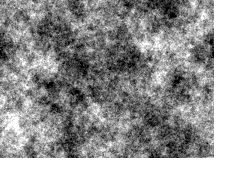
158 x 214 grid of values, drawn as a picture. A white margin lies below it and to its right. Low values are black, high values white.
Slope: none. Stripes: none. Ninth with the highest average: bottom left. Odd rows or columns: none. Mirror symmetry: none.
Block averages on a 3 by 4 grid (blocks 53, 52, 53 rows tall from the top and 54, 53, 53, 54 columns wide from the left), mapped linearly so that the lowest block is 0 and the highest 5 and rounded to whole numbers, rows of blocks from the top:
2 2 2 3
4 0 1 3
5 2 2 2
